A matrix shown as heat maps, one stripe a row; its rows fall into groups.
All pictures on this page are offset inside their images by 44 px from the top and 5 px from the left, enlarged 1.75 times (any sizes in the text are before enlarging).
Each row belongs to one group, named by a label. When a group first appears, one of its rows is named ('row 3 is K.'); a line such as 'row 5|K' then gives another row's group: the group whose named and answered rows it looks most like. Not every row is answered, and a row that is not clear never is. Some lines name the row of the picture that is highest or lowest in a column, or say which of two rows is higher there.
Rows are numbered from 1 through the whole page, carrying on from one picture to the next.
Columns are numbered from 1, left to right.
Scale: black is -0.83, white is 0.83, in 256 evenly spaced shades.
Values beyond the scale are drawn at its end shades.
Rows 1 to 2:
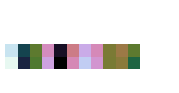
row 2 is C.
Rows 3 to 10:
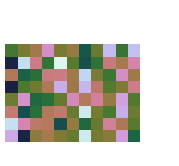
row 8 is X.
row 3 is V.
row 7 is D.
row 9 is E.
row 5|X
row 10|X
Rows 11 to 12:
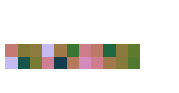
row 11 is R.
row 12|C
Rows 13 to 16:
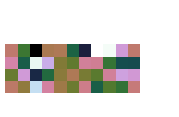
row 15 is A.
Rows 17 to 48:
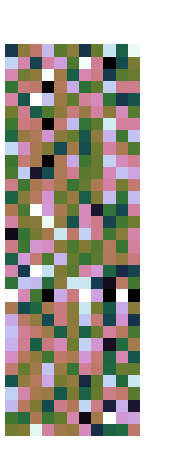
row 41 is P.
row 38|X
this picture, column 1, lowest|32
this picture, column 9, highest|47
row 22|D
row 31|R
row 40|E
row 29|V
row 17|V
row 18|P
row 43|R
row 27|A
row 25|E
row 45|E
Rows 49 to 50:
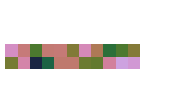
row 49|P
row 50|A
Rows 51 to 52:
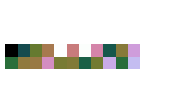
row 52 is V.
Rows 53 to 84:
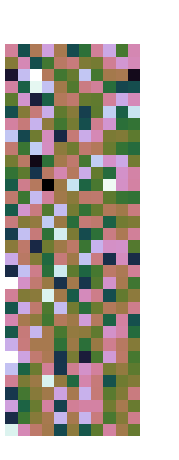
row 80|R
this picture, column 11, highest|58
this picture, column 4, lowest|64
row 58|V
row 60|C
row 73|R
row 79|C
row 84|E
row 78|E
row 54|A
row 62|D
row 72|E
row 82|C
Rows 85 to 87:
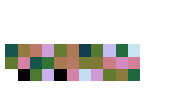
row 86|A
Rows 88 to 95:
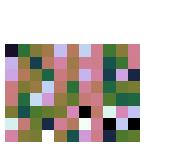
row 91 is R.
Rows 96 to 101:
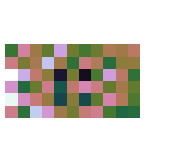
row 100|E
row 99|C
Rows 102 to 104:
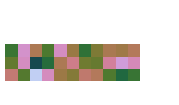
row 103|A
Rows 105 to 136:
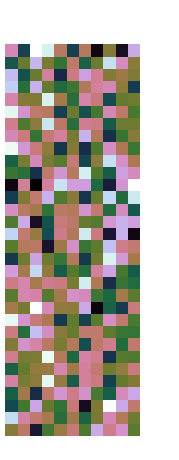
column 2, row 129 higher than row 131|Yes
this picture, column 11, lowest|120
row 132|R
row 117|V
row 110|E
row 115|X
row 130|R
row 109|R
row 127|E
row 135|E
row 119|A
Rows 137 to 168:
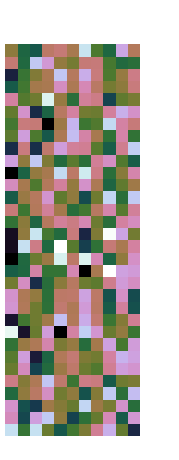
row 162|A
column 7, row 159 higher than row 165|Yes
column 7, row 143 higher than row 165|Yes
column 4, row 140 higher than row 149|No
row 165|V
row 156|A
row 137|X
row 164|R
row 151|X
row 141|R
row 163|A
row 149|V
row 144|D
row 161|V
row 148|P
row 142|A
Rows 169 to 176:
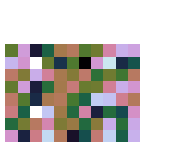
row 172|A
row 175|V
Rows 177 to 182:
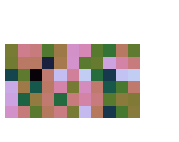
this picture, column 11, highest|179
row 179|X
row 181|C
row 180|P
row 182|P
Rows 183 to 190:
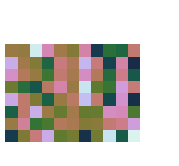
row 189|A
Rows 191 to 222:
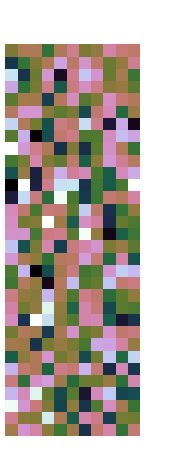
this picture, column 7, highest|206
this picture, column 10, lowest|213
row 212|R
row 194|C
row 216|V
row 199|E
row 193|C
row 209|A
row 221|R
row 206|P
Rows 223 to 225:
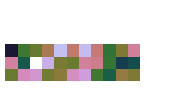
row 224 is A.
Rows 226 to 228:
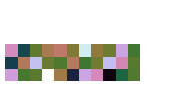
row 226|X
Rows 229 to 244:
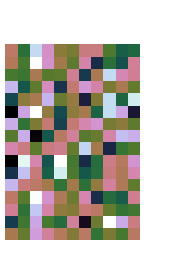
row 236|A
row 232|C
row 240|E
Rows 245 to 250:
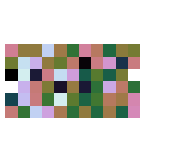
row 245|R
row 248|E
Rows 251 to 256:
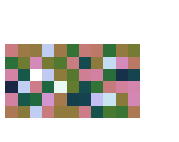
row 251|R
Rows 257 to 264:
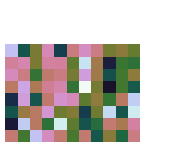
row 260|P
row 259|P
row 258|P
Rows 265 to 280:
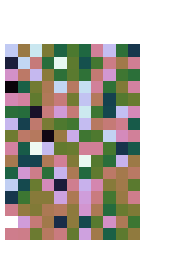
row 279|E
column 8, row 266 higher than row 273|No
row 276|C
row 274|X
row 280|P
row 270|X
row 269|P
